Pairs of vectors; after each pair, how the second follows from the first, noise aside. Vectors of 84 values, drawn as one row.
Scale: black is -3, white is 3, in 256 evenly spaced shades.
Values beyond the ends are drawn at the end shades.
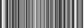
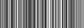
shuffled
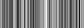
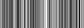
copied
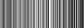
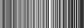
copied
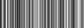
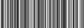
sign-scrambled
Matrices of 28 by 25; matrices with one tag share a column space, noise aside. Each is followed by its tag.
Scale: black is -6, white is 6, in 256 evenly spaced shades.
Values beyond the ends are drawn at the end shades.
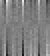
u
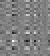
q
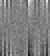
u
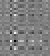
q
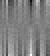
u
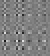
q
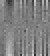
u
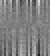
u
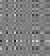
q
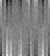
u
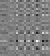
q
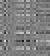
q
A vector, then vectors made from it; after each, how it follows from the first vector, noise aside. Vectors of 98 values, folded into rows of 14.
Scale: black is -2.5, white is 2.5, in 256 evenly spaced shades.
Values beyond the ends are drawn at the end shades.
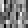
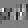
partly zeroed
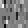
partly zeroed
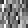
sign-scrambled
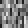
reversed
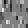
partly zeroed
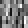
reversed
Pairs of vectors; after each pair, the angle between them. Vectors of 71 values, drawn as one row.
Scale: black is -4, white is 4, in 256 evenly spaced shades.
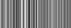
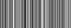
partly opposed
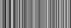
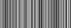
partly aligned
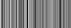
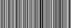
partly aligned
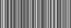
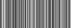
orthogonal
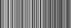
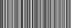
partly aligned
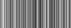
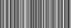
orthogonal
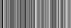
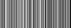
orthogonal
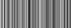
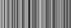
nearly parallel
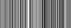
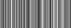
partly opposed
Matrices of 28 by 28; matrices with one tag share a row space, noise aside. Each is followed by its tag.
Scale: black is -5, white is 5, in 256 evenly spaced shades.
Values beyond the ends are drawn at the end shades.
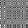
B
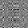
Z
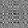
Z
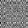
B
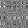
B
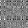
B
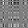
Z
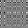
B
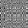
B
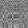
Z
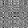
Z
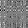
B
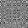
B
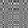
Z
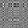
Z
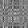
Z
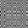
B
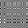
B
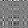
Z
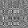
Z
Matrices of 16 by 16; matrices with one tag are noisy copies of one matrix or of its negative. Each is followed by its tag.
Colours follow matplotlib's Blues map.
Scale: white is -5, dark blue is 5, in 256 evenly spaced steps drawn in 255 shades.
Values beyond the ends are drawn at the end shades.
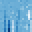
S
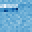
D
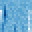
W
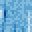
W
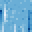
W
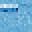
D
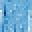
W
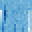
W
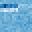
D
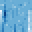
W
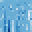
S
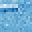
D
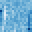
W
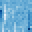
W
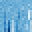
S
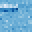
D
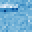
D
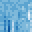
S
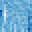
W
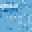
D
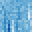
S
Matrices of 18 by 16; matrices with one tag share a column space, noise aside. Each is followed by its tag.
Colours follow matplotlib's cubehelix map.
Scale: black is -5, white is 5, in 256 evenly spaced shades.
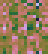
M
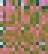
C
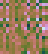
M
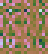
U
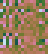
U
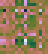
U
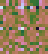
C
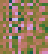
M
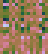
M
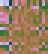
C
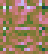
C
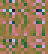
U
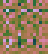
U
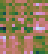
M
